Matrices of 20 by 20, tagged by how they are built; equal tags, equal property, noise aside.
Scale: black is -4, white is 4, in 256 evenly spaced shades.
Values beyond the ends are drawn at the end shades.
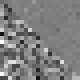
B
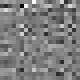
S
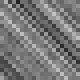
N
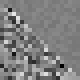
B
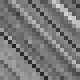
N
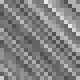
N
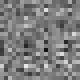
S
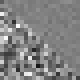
B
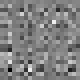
S
